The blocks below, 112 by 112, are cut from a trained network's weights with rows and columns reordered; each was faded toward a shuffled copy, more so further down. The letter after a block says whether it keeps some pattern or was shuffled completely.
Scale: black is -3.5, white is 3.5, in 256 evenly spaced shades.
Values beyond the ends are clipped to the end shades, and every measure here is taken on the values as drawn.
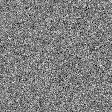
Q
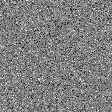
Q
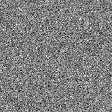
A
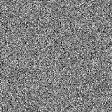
A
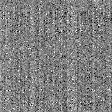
A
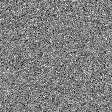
Q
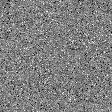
Q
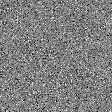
Q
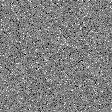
Q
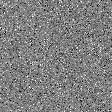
Q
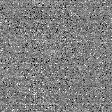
A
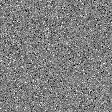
Q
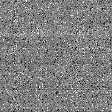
A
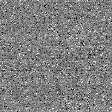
A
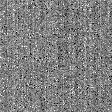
A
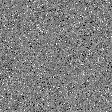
Q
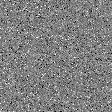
Q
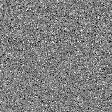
A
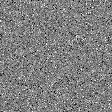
Q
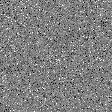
Q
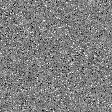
Q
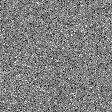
Q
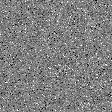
Q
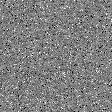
Q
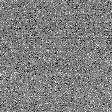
A
